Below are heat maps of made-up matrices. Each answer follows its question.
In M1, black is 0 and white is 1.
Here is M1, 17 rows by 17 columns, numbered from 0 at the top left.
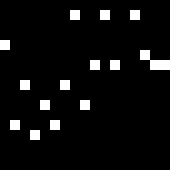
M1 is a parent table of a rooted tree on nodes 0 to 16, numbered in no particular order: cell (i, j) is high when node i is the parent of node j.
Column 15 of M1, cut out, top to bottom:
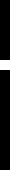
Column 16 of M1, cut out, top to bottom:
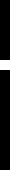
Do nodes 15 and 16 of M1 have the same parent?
yes
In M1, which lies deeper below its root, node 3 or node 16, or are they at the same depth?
node 16
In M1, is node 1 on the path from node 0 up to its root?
yes
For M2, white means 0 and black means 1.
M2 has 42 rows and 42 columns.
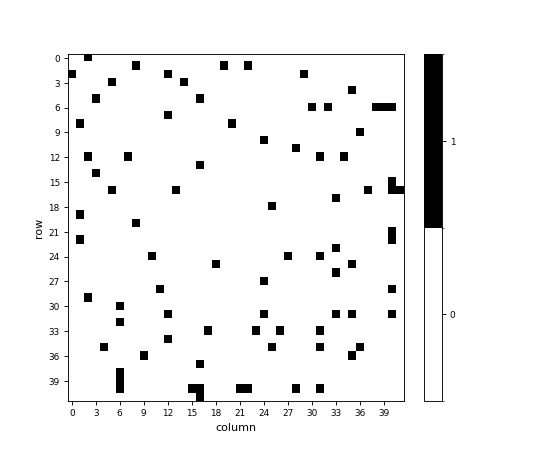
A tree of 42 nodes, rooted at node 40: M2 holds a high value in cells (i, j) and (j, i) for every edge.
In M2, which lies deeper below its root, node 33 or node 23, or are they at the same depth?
node 23
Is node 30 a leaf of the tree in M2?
yes
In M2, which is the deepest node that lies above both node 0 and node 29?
2
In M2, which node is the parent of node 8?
1
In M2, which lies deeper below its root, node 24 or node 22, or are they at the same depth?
node 24
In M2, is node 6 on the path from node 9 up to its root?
no
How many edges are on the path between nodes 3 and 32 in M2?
5
